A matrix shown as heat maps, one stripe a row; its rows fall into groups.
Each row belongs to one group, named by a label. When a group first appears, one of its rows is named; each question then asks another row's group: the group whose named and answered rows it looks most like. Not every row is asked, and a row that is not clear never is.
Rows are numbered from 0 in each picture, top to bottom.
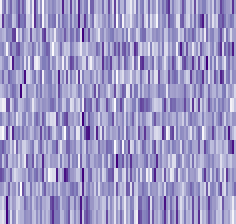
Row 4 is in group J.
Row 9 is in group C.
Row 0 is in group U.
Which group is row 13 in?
J
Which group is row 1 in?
U
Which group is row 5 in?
U
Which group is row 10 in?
J
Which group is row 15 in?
C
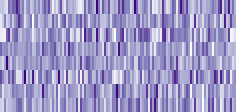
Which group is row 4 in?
C
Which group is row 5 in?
U
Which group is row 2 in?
C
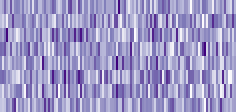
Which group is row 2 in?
C
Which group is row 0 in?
U
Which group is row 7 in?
J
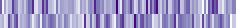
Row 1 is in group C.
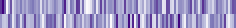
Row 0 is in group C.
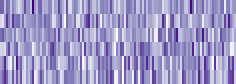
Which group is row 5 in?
J
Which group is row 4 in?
J
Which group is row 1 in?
C
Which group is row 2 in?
U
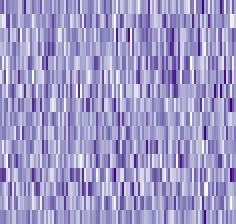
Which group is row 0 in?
U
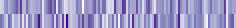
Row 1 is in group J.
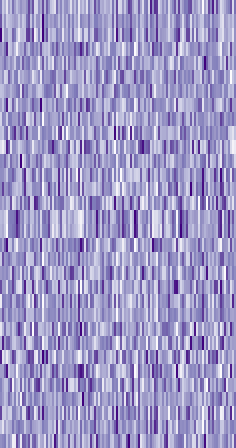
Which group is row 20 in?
U
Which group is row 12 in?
U
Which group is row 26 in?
C
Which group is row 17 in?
C
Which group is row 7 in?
C
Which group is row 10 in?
C
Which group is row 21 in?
U
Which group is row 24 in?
U
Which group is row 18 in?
U
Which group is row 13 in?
U
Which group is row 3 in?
C
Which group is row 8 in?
U
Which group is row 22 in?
U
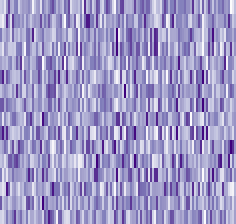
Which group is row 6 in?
J
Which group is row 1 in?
C
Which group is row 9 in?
U
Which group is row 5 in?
U
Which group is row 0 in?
C
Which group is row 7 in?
U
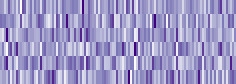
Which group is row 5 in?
J
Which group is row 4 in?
C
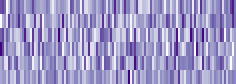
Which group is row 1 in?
U
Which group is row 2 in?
U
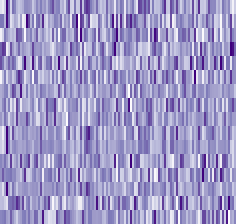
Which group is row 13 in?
C
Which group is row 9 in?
C
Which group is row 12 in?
U
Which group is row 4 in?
U
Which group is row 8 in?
J
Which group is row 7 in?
J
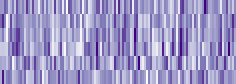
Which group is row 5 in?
U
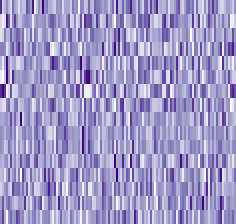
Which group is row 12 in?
J
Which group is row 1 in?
C
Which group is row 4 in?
C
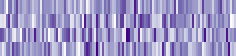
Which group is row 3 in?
C
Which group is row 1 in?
C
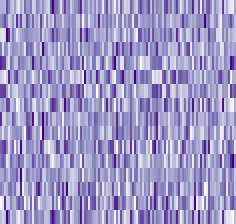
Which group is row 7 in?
C
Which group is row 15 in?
C
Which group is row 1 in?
J
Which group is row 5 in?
C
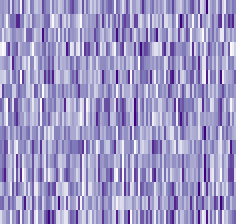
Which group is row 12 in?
J
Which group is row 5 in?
J
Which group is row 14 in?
U
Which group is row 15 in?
J
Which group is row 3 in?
C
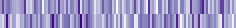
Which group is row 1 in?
C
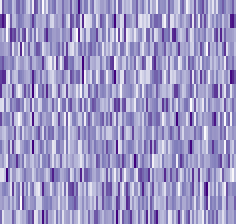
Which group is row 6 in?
U
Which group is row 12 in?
C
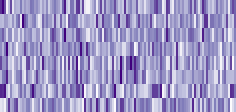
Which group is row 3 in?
C
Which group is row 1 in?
J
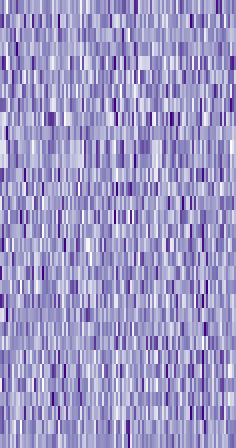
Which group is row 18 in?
J
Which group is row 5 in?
J
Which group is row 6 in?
U
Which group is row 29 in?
U
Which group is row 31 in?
J
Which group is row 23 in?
J
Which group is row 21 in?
U
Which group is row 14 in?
U
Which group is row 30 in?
J
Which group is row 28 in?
C
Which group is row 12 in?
U
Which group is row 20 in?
J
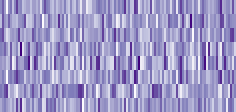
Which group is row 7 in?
J
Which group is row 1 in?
U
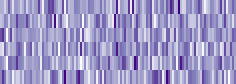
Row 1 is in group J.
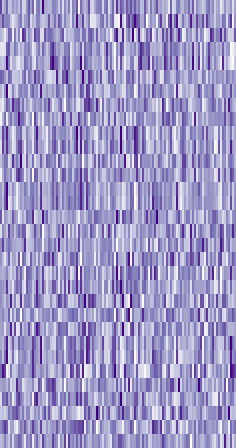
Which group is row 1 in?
U
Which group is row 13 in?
C
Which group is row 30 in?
C
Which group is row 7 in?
C
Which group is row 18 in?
J
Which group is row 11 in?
J
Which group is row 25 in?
C
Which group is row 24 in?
C
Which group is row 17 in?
U
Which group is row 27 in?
J
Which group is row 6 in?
C
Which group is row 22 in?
J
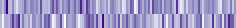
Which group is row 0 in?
C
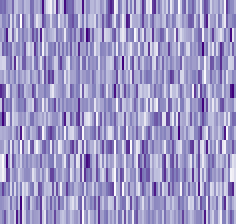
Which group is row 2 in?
C
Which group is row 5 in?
J
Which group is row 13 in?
J
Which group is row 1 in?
J
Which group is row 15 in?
J
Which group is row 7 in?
U
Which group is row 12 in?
C
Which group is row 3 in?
U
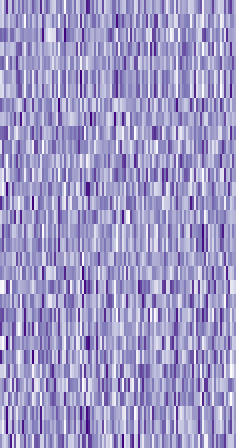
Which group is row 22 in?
U
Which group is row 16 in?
U
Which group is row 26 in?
C
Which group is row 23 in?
U
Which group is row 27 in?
J
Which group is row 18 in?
J
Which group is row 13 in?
C
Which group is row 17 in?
U
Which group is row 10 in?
U
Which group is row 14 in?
U
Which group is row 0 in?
C
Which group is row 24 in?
C
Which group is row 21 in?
J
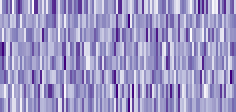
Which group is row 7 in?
J
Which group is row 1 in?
J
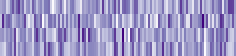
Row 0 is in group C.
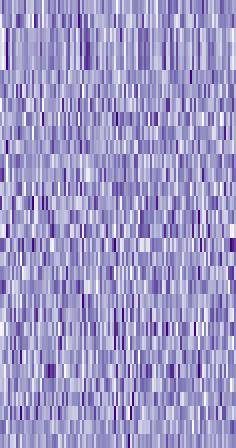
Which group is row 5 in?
U
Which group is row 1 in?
U
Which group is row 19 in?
J
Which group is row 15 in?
J
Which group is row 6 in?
J
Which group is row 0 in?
U
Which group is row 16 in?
C
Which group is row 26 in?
J
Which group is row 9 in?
U
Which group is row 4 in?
C
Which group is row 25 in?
J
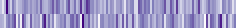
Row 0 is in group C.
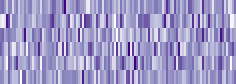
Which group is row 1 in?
C
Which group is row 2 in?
U
